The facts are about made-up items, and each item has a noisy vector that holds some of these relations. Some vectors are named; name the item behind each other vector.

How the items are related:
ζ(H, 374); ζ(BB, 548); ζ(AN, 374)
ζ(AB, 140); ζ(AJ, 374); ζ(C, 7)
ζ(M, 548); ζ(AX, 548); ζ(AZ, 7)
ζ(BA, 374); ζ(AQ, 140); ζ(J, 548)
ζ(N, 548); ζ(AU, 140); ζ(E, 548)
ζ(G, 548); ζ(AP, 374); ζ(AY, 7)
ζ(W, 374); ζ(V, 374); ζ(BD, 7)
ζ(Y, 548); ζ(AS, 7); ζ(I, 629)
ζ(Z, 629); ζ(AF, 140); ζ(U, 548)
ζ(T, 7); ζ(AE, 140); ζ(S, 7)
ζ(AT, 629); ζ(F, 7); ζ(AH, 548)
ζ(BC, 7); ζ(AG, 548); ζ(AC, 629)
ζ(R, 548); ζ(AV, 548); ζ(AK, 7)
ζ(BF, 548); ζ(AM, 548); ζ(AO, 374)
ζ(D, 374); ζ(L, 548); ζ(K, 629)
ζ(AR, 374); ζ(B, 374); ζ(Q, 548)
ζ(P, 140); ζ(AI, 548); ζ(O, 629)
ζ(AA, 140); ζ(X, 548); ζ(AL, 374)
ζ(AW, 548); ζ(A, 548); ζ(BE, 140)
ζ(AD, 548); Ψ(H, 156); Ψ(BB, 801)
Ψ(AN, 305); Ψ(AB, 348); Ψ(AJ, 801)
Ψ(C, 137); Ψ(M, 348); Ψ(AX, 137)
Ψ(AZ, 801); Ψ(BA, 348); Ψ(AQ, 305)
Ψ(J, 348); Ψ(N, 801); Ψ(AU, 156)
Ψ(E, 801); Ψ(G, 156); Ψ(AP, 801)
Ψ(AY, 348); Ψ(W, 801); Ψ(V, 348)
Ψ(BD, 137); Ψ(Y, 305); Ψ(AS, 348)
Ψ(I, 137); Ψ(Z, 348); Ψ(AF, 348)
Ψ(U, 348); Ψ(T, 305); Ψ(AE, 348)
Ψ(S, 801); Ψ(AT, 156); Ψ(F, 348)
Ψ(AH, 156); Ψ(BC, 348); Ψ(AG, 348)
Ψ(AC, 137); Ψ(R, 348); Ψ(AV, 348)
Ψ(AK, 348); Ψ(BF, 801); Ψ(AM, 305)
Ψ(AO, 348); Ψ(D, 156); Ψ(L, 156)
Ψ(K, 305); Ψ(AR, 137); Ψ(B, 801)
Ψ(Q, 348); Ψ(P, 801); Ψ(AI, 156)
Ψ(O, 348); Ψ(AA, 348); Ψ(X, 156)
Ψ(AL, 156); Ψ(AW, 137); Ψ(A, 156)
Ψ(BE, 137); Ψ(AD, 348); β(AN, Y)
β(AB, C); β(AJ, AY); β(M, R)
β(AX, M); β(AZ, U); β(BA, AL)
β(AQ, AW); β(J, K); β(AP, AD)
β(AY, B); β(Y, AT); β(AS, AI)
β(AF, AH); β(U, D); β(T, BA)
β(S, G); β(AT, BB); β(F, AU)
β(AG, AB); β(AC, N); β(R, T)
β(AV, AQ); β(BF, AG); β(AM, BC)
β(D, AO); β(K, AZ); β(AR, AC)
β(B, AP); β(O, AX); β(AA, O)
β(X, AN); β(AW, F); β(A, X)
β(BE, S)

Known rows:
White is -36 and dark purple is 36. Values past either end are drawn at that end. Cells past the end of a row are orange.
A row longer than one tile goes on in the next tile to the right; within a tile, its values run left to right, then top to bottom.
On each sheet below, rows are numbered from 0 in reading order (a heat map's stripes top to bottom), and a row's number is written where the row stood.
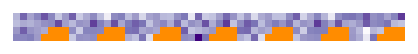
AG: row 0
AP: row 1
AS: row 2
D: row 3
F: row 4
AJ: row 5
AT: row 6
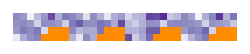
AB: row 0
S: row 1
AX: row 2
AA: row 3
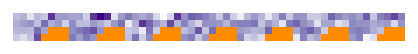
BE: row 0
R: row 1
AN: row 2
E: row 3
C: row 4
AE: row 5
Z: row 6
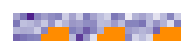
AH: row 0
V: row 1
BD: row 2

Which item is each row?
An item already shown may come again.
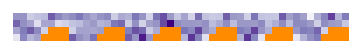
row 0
AE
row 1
AM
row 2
U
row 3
AO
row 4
AO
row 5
AA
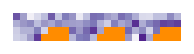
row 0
AQ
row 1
BA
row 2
AZ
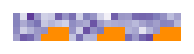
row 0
H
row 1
W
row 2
A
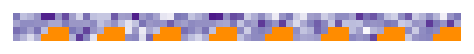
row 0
O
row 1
AO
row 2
Y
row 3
O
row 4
B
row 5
AR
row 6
X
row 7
B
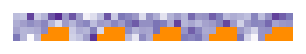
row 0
I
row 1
AQ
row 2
S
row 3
J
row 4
AC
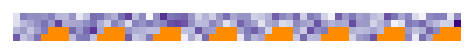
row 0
AW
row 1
BA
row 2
K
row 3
P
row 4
AE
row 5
W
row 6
AU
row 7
T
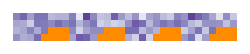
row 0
BF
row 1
AL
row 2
AY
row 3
BB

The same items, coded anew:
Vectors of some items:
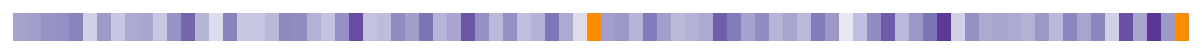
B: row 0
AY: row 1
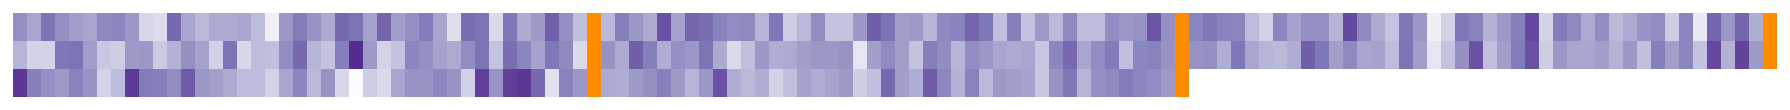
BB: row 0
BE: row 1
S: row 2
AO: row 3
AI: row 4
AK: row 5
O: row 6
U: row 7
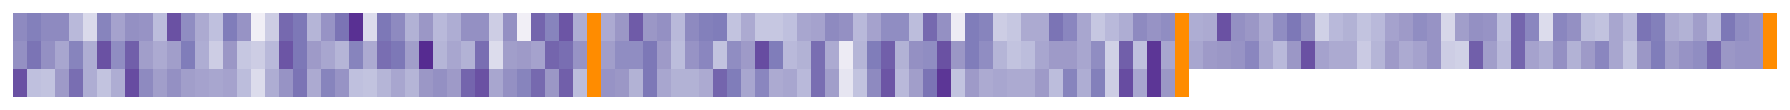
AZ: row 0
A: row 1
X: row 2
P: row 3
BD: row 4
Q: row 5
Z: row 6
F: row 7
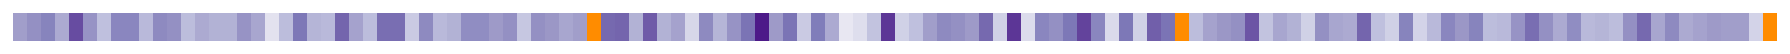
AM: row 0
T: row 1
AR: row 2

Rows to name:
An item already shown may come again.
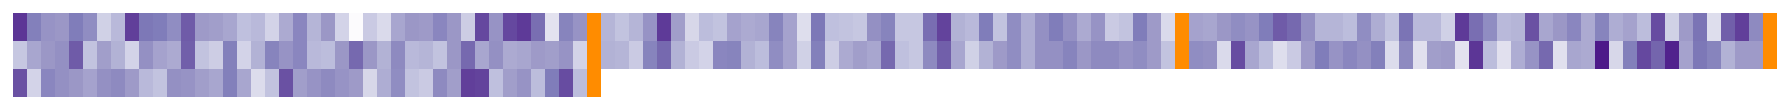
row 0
O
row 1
AN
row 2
AU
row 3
AR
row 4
V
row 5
BA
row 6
AT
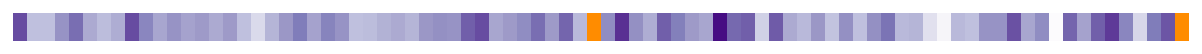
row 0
Z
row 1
AA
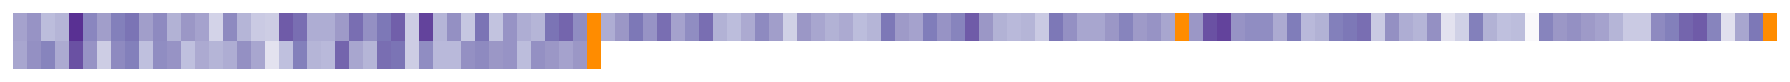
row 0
AQ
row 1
AW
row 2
AX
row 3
AM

